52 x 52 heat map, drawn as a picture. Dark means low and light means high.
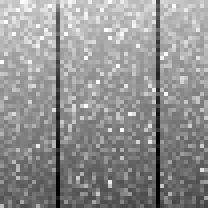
On average the colour sits 60% of the way up the scale. The ninth with the lowest average is the bottom right. Columns 15 and 40 differ from the columns beside them. Values rise toward the top.
